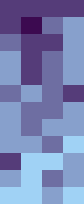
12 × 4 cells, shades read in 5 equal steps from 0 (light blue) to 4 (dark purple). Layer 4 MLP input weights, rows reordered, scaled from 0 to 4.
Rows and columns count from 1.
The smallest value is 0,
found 7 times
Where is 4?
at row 2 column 2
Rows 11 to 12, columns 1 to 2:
1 0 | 0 0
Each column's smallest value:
0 0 0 0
